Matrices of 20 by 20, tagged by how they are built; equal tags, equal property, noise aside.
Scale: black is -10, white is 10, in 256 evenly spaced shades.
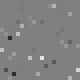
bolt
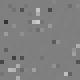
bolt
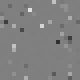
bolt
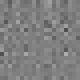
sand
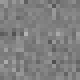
sand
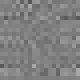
sand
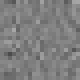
sand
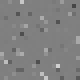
bolt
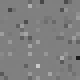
bolt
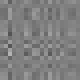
sand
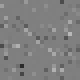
bolt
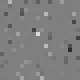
bolt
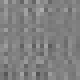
sand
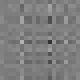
sand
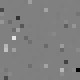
bolt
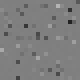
bolt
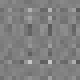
sand
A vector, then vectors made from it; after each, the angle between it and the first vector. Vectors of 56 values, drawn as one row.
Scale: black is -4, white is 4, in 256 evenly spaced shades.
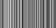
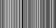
nearly parallel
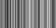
partly opposed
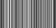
partly aligned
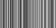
partly opposed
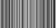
partly aligned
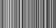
nearly parallel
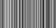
nearly parallel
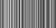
nearly parallel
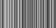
nearly parallel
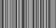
partly aligned
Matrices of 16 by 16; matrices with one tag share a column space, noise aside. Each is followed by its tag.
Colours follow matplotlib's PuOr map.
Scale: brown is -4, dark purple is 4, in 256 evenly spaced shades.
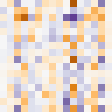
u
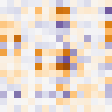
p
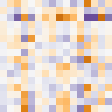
u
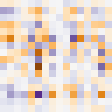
p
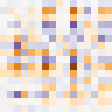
p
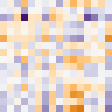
u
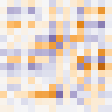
p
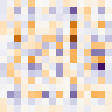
p
